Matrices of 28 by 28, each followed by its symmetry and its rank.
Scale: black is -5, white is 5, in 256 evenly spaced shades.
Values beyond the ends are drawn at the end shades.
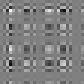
symmetric, rank one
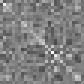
symmetric, rank five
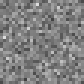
symmetric, full rank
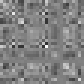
symmetric, rank three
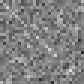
symmetric, full rank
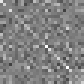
symmetric, rank five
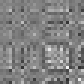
symmetric, rank three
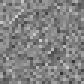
symmetric, full rank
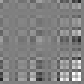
symmetric, rank one
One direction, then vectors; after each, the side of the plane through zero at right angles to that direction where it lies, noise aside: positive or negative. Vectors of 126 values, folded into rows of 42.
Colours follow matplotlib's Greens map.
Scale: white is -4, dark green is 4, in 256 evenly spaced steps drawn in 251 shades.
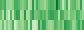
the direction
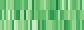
positive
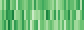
negative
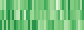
negative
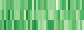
negative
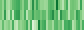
positive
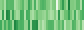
negative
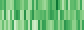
positive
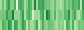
negative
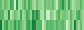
negative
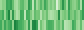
negative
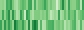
negative
